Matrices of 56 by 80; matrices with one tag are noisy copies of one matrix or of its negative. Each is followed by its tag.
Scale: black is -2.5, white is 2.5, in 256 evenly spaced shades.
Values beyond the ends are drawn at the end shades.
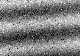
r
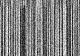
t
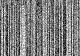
t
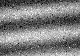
r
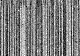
t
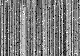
t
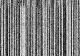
t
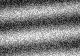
r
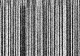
t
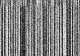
t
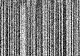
t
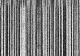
t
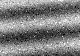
r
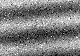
r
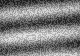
r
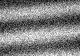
r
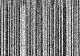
t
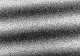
r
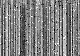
t
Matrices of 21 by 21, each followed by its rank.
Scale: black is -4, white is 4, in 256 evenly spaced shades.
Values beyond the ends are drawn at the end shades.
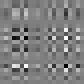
one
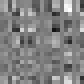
two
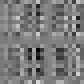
two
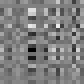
two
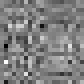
three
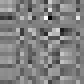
two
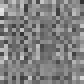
three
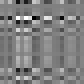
one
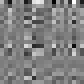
two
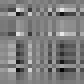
one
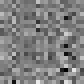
three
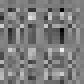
two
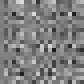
three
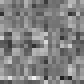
three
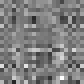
three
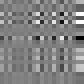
one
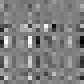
two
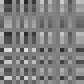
one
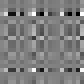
one
